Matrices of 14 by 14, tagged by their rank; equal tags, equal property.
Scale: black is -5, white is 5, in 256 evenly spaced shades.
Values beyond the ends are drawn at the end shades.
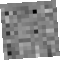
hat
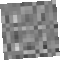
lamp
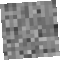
hat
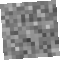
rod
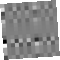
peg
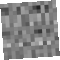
lamp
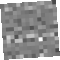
hat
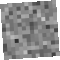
rod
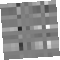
peg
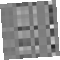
peg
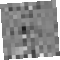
hat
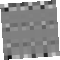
peg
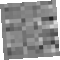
lamp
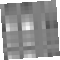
peg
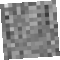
hat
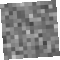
rod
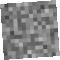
rod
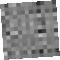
lamp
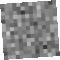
rod
